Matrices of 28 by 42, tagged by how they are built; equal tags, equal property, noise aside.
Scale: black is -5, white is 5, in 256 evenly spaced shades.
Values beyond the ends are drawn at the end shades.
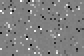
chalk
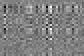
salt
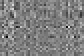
salt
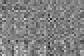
salt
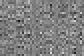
salt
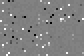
chalk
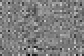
salt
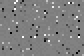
chalk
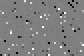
chalk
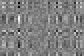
salt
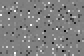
chalk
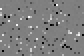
chalk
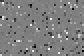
chalk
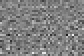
salt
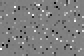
chalk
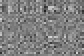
salt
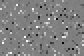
chalk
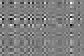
salt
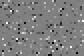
chalk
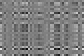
salt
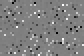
chalk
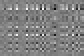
salt
